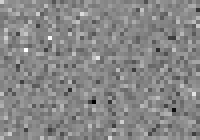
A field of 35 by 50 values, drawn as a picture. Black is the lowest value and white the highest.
The grain is fine, like static. No single row or column stands out from its neighbours. Overall the values sit about 50% of the way up the scale. There is no seam. No overall slope runs across the table. There are no regular stripes. The distribution is heavy-tailed on both sides.
